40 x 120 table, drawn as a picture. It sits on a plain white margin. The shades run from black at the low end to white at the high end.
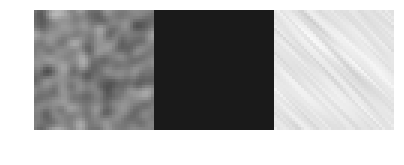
It is made of 1 by 3 panels. Panel 1,1: middling, blotchy. Panel 1,2: very low, flat. Panel 1,3: very high, slanting down to the right, faint in contrast.
